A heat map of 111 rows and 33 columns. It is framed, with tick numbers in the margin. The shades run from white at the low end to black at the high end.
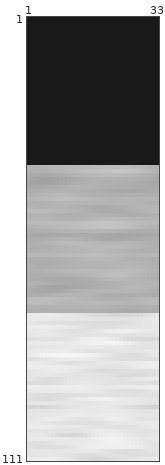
The table splits into 3 rows of 1 panel. Panel 1,1: very high, flat. Panel 2,1: low, streaked across, faint in contrast. Panel 3,1: very low, streaked across, faint in contrast.
